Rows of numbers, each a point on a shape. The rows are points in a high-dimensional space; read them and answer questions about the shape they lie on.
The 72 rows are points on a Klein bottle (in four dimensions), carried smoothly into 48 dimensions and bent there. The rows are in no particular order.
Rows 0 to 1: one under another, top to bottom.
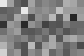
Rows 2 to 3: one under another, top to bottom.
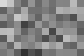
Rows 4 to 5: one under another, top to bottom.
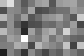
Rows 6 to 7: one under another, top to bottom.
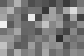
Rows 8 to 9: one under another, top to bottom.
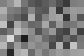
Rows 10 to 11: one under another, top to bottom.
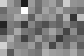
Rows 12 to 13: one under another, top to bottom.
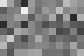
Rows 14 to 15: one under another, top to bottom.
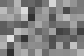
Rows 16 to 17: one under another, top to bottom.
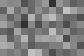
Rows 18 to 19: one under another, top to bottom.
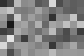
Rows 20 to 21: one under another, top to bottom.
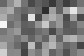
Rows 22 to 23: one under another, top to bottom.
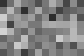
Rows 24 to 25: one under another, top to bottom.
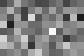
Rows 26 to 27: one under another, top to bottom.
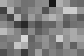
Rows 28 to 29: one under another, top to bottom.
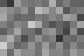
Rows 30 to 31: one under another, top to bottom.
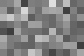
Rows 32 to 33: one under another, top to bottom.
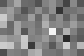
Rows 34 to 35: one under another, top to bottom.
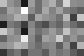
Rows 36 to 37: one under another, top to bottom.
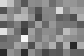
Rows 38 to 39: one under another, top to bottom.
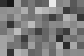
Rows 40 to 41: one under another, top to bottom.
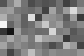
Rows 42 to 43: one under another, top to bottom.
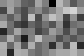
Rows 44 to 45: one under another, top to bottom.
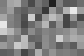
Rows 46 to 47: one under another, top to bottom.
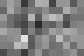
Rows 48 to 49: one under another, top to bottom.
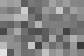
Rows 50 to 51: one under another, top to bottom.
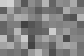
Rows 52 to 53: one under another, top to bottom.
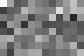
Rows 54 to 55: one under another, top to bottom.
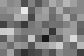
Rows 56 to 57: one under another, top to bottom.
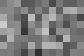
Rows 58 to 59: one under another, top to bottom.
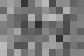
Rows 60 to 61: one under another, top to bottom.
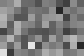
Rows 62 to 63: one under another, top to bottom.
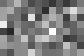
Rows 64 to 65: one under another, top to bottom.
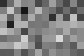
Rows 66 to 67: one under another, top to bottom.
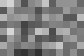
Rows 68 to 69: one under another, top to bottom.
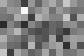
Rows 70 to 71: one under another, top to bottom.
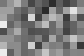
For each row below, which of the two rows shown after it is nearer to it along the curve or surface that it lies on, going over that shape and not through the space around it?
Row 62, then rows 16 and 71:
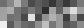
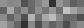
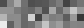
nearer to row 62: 71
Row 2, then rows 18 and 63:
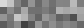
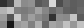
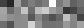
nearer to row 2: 63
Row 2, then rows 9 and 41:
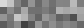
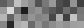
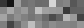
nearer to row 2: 41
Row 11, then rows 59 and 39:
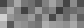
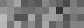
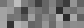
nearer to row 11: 59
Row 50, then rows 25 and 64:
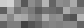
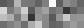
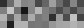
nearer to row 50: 25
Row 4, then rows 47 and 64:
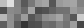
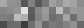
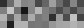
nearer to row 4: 47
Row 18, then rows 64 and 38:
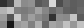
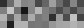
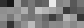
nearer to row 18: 38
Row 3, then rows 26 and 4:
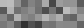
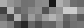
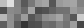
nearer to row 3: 26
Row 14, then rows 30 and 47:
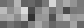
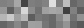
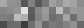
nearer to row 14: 47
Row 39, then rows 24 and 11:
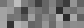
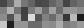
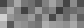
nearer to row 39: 24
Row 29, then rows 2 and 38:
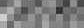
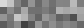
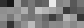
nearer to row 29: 38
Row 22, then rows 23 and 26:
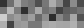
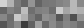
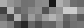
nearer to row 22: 26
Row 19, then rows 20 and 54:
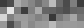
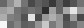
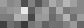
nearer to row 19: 20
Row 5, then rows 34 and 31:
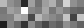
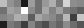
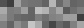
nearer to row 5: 34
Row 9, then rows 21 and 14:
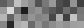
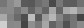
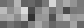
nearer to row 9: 21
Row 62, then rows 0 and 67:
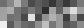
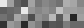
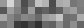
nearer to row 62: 67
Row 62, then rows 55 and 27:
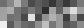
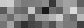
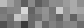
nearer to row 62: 55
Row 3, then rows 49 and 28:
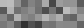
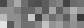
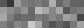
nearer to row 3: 49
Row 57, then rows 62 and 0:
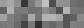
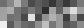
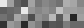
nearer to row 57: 62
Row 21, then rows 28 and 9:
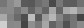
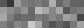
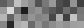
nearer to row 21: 9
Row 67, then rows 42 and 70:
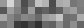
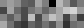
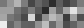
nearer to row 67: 42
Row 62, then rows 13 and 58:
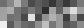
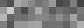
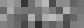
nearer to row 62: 58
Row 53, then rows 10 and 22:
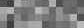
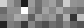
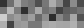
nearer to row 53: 22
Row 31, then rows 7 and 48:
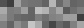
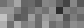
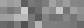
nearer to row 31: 48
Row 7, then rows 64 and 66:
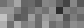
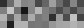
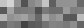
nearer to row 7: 64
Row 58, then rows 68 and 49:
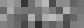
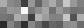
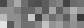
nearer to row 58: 49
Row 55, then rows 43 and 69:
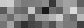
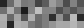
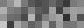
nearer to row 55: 69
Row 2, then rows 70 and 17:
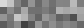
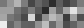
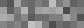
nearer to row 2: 17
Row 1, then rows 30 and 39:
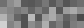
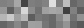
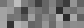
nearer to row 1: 39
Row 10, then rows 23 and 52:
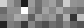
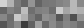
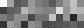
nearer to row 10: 52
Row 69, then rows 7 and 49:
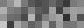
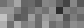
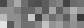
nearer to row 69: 7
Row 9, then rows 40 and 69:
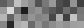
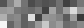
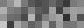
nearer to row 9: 69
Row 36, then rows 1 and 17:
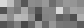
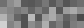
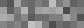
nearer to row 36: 17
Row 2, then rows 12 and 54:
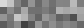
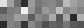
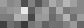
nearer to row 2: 54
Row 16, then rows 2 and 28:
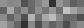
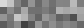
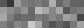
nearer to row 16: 2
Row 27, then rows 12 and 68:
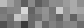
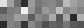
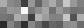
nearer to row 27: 68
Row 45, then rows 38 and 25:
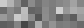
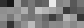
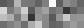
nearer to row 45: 25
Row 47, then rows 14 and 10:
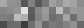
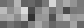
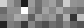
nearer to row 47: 14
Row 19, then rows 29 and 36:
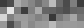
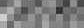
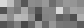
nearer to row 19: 29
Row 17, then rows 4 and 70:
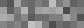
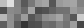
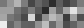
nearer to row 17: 4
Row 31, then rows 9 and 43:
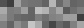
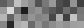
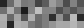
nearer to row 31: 9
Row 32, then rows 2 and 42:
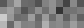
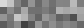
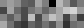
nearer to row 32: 42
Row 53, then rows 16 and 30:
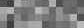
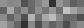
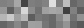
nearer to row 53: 30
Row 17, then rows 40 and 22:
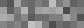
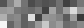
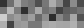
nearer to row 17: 22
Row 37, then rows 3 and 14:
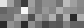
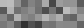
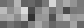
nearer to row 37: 14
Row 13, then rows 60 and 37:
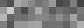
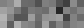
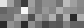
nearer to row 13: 60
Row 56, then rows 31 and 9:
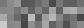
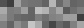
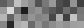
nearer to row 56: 9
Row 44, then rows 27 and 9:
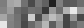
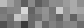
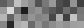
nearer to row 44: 9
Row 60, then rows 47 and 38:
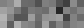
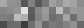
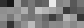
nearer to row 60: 38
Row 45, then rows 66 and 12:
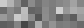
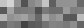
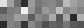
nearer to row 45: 66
